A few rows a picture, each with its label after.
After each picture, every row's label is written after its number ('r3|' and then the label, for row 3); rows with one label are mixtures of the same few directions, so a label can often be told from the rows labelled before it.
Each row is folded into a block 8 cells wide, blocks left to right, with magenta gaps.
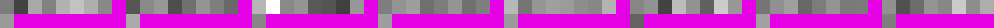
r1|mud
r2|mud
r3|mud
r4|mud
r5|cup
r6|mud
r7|mud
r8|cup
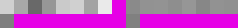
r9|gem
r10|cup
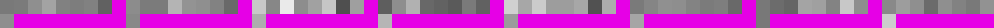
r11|gem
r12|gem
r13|mud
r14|gem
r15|mud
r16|gem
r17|mud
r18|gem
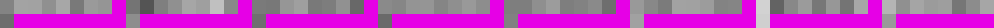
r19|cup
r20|mud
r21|gem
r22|gem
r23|gem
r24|gem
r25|cup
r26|cup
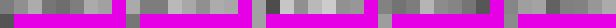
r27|gem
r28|mud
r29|mud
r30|gem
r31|gem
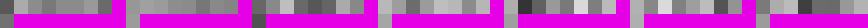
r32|cup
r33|cup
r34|gem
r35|gem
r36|cup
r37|mud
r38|gem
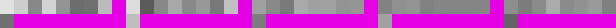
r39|mud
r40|cup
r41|gem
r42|gem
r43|gem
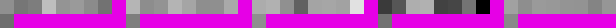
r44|gem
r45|mud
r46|gem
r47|gem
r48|mud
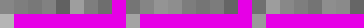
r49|cup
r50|gem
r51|cup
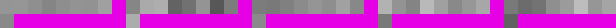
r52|gem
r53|mud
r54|mud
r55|mud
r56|cup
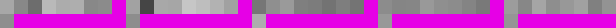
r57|gem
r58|mud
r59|gem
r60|gem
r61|mud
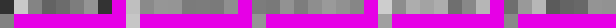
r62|cup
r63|cup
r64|mud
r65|cup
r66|gem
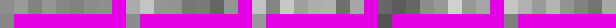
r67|mud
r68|mud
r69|mud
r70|cup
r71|mud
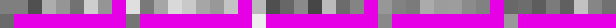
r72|mud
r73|mud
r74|cup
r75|gem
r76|cup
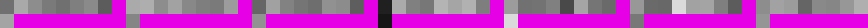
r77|cup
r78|mud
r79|cup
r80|cup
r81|cup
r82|gem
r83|gem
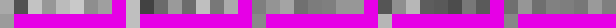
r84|mud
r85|cup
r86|gem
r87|gem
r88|mud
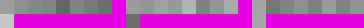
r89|cup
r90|cup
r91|cup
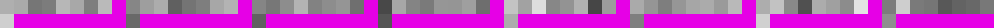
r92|gem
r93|gem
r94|gem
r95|cup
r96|mud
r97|gem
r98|gem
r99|mud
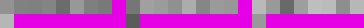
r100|cup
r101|cup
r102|gem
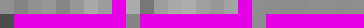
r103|gem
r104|mud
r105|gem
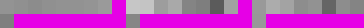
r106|gem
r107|mud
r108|cup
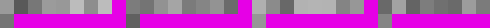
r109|cup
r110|gem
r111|gem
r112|mud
